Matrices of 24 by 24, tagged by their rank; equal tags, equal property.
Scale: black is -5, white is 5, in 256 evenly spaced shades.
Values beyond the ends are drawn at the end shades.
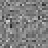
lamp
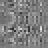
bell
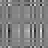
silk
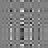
silk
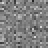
lamp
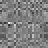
bell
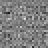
lamp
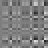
silk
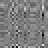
bell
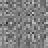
bell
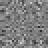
lamp
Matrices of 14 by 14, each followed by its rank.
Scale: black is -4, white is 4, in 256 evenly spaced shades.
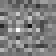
three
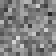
full rank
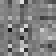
three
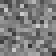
full rank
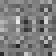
three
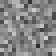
full rank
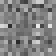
three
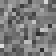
full rank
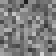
full rank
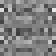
three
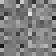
three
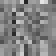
three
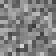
full rank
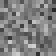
full rank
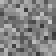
full rank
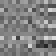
three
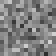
full rank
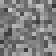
full rank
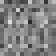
three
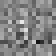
three
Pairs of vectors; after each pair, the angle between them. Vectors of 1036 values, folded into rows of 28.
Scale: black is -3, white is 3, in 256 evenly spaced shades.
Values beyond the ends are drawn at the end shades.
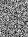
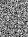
nearly parallel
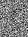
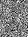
partly aligned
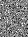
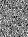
partly aligned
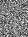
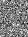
orthogonal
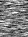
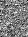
partly aligned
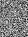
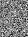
nearly parallel
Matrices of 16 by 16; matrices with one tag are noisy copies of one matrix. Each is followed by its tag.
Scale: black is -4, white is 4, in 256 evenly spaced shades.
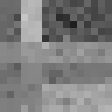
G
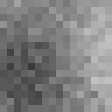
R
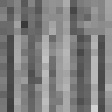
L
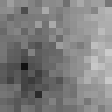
R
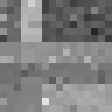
G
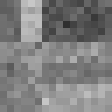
G
